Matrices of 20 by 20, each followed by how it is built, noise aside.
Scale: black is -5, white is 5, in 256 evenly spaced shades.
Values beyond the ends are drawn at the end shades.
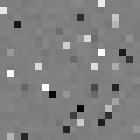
sparse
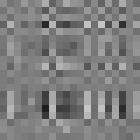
low rank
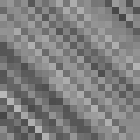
Toeplitz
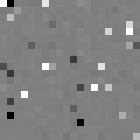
sparse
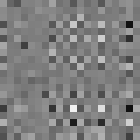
low rank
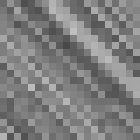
Toeplitz
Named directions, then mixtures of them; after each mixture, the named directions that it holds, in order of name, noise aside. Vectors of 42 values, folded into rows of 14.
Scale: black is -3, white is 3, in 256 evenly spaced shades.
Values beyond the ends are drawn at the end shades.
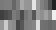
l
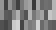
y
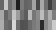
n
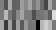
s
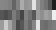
l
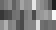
l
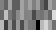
s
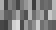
y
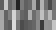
n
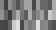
y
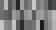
l, n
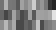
l, n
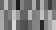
n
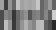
l, n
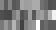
l, y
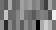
s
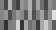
s, y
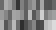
n, s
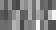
l, y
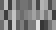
n, s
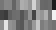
l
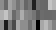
l, s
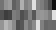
l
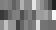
l
